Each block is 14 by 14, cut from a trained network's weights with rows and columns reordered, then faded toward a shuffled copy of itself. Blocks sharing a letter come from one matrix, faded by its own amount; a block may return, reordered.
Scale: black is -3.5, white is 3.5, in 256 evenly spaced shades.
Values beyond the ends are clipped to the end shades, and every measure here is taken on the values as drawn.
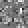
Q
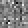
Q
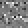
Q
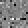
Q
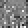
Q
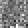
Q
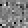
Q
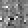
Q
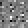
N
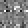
Q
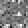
Q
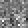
Q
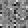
N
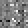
Q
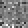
Q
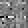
Q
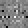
Q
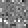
Q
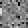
N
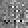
Q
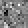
N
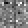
Q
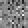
N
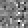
N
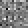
Q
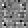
N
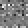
Q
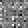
N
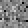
Q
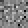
Q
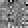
N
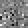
Q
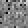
Q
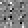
N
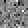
N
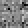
N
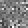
Q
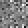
Q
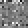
Q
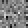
N
